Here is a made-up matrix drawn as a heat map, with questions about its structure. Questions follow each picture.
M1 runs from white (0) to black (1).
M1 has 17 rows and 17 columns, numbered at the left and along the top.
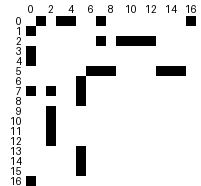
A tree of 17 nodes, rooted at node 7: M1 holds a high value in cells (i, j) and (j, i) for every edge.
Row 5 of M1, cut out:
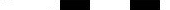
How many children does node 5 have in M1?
5
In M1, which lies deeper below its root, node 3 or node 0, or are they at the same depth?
node 3
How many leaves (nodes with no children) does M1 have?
13
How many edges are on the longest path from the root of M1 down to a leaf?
2
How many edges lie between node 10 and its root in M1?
2
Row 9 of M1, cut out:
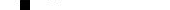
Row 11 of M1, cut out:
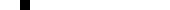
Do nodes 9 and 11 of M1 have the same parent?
yes
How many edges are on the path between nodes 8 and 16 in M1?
4
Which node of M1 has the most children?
5
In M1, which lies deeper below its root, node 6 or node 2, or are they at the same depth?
node 6
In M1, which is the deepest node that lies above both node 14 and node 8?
5
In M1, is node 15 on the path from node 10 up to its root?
no
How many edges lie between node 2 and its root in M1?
1
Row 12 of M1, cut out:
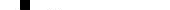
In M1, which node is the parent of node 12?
2
